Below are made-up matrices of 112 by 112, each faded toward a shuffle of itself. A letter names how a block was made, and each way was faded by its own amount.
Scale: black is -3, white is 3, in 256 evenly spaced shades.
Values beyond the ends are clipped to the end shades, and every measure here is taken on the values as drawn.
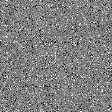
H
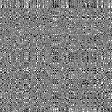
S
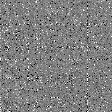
H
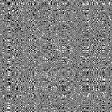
S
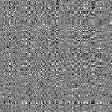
S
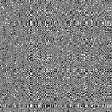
S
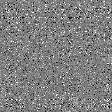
H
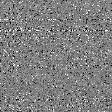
H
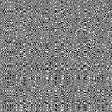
S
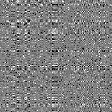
S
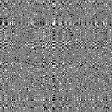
S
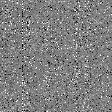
H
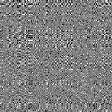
S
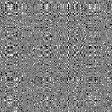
S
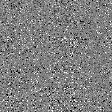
H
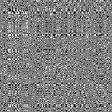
S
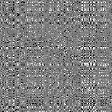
S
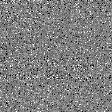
H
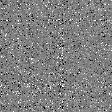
H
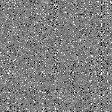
H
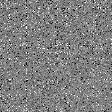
H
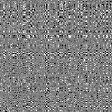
S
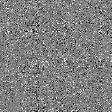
H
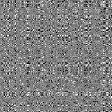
S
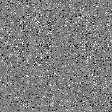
H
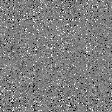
H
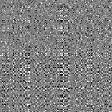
S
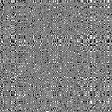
S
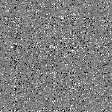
H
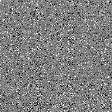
H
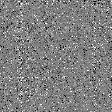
H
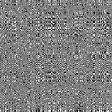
S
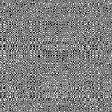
S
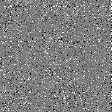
H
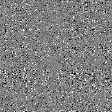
H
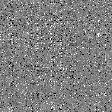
H
